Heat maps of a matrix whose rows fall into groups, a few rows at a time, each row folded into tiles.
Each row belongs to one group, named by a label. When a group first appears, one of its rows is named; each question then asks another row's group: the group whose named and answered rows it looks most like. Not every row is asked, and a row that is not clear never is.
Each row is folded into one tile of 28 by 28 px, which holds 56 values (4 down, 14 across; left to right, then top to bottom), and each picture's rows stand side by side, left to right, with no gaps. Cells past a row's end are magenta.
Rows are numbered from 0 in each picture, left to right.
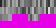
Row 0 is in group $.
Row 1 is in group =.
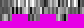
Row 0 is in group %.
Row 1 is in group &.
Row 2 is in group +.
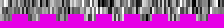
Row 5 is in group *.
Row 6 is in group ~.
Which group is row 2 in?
%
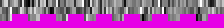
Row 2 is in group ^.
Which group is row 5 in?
*
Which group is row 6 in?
$
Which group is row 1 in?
$
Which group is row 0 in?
~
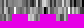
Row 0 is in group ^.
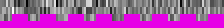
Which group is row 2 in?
$
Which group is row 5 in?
=
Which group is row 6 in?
=
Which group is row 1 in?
%
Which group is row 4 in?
&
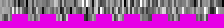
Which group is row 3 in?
&
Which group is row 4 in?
=
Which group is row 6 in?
^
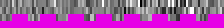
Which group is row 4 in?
%
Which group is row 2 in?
&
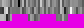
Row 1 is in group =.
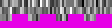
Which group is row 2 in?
^
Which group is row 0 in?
~
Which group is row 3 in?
=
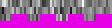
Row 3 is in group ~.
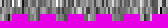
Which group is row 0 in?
+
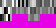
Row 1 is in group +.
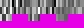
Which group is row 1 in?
~
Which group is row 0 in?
=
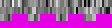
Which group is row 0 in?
+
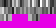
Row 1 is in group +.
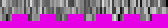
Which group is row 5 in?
^
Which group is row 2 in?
&
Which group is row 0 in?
*
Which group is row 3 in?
%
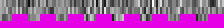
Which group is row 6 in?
~
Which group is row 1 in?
$
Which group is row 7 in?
&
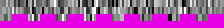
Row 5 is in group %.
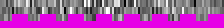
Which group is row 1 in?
^
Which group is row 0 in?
%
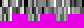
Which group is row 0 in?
~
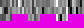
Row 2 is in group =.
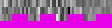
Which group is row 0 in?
+
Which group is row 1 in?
~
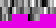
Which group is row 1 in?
&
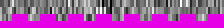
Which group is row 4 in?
~
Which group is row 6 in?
+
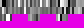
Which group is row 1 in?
+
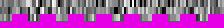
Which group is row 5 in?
$
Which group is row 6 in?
$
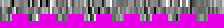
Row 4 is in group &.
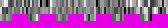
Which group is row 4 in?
%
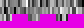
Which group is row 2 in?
^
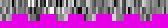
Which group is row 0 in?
=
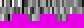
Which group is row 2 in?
^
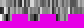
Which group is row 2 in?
&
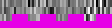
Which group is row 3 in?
=
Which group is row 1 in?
$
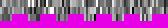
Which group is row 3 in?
~
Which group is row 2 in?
%
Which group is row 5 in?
~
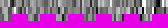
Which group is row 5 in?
&
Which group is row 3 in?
%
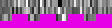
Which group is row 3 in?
%
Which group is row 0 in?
%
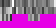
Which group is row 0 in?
~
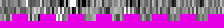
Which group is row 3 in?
$
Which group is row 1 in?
~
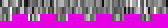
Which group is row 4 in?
%
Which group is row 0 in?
~
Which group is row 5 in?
^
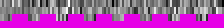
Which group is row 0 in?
+
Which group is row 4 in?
$
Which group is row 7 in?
^
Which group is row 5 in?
^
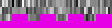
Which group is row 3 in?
*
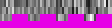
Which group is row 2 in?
%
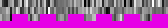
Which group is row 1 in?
=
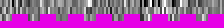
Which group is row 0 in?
=
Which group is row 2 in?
&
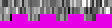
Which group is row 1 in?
~
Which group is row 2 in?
%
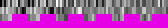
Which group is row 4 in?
~
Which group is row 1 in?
$
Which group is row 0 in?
$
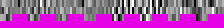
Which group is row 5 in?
=
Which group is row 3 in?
+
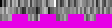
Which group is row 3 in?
=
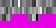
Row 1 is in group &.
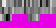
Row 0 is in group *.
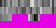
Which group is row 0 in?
$
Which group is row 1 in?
*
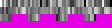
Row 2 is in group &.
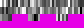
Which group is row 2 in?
~
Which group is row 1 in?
*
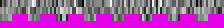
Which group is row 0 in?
$
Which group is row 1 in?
+
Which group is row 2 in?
^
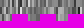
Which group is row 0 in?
=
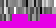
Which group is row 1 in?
%
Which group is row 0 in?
^
